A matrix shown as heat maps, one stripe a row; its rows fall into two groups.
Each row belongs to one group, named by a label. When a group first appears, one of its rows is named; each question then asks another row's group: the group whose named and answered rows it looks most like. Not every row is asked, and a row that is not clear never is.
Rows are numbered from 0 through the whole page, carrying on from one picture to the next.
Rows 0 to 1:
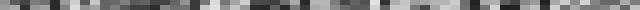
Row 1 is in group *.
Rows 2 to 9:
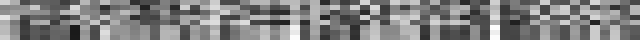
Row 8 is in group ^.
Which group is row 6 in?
*
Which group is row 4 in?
*
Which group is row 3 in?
*
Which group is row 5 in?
^
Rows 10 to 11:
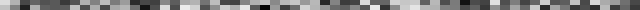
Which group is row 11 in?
*
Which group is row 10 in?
^
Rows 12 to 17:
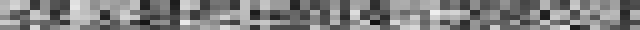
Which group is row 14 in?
*
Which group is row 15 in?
*
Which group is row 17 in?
*
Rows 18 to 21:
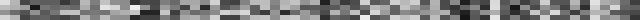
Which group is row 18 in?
^
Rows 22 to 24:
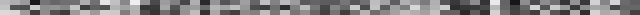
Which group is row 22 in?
^
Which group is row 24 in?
^
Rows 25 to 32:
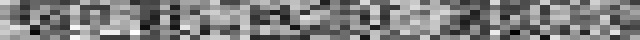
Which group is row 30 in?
^
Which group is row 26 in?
*
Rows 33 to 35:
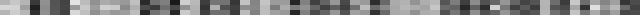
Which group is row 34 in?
^
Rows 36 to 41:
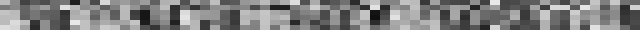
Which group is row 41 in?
^
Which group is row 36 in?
^
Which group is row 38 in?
^
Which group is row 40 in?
^
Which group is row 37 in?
*
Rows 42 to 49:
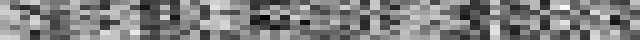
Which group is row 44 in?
^
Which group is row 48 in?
^
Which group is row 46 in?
*
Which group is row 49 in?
^
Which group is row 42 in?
*
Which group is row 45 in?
*
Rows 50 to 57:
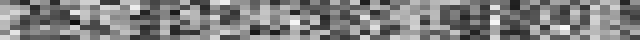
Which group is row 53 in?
^
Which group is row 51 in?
^
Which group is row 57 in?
^
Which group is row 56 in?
*
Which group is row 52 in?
^
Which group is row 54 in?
^
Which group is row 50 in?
*
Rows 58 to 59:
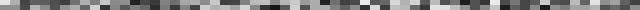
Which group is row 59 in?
*
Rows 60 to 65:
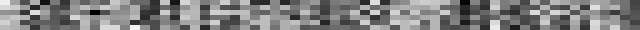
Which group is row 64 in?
^
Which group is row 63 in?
^
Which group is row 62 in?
*
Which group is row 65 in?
^
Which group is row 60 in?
*
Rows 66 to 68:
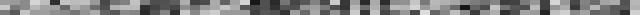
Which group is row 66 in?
*
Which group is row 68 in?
*
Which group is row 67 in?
*
